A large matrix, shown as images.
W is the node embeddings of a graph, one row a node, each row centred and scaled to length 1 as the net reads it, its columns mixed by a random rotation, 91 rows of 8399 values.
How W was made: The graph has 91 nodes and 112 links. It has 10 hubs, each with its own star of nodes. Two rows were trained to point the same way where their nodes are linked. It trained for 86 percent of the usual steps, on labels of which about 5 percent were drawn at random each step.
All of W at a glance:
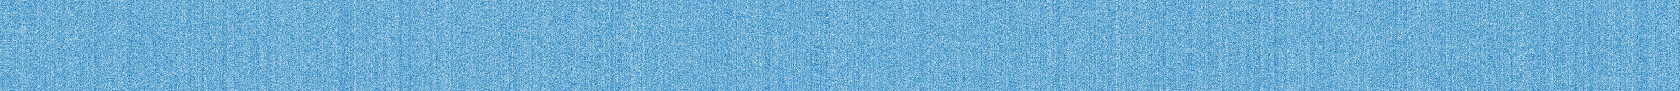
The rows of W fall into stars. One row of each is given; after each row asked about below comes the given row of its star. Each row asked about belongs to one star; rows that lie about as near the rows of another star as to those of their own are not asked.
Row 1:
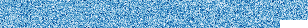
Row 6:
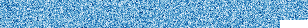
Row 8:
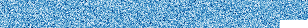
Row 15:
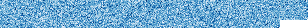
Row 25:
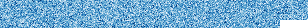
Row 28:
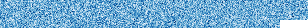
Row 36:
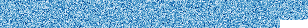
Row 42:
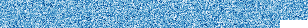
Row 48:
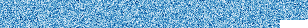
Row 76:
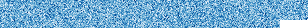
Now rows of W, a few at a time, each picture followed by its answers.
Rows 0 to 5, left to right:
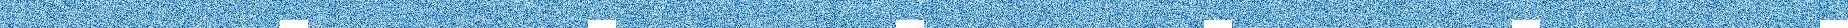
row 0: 8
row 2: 42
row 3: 6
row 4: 36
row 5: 25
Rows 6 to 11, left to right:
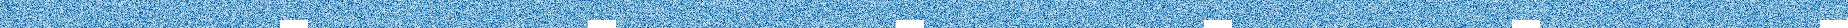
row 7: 8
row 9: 25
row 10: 36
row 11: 15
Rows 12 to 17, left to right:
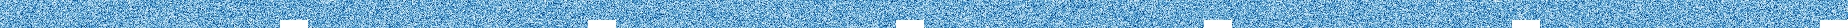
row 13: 42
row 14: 48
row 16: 36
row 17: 1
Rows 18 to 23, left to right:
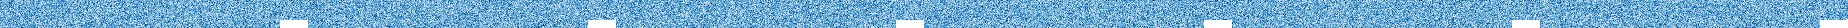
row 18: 42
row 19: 6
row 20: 36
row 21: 48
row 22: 25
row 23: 15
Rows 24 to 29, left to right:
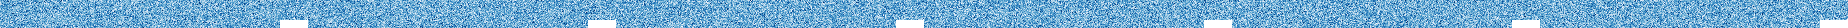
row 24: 6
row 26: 76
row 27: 8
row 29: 8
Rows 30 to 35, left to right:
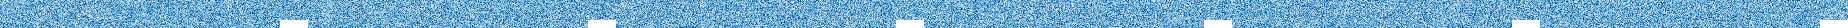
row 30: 15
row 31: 8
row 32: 28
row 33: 28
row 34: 6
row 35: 25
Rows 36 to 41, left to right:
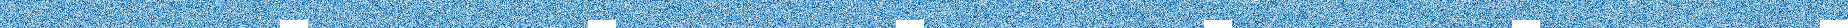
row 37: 8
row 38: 76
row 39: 76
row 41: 76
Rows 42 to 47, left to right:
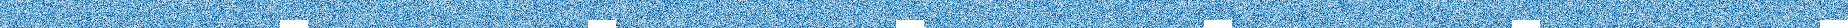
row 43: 28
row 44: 28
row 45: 42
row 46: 15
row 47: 6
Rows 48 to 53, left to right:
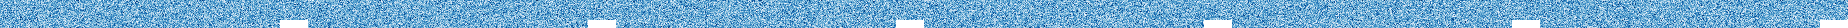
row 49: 48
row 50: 8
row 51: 42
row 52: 48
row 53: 6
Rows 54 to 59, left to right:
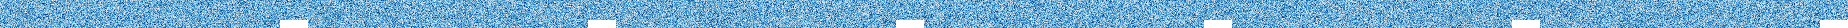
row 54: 42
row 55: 42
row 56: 1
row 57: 28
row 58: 76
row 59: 1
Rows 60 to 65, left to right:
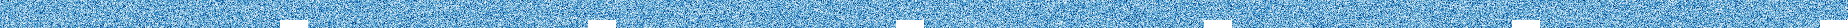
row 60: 6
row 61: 28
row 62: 28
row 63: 15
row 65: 15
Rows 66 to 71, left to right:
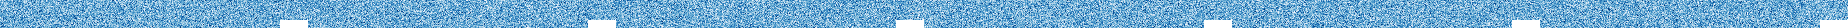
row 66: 48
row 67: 1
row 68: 25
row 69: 42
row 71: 36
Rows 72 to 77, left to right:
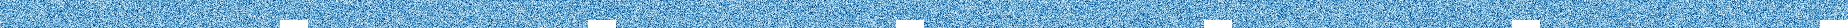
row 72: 8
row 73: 48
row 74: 76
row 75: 36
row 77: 25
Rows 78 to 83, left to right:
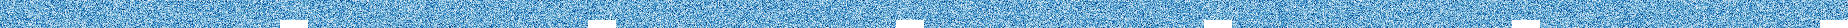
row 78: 36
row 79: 25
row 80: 15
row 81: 36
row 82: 8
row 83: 1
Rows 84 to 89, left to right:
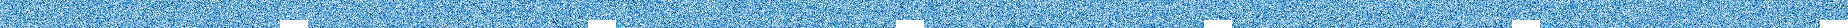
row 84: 36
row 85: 42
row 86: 25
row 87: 6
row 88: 28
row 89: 42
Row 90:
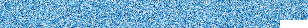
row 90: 6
